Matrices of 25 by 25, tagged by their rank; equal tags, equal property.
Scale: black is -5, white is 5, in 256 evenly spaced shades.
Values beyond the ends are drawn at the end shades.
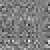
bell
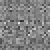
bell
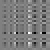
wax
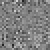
bell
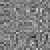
bell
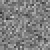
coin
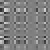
wax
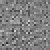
bell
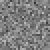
coin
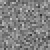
coin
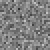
coin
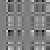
wax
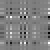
wax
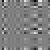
wax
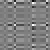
wax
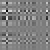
wax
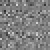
bell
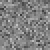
coin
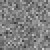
coin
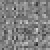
bell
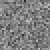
coin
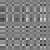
wax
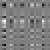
wax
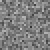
coin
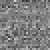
bell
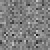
bell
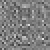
bell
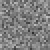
coin
